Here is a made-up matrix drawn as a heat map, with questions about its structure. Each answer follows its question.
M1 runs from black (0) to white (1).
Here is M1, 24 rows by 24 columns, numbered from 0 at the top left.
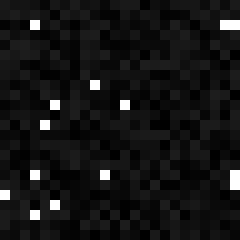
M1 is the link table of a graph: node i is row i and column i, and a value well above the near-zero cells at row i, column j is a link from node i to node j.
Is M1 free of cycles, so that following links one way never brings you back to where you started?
yes
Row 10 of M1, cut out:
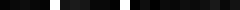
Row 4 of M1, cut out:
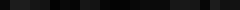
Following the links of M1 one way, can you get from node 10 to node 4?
yes
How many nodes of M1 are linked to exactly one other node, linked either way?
9
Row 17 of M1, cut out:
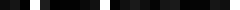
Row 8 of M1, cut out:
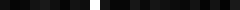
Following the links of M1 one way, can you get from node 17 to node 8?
no
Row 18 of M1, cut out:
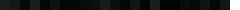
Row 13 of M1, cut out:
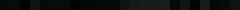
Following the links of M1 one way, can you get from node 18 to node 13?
no
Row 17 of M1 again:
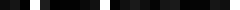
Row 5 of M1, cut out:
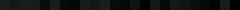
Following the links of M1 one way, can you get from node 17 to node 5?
yes
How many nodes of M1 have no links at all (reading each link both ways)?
8
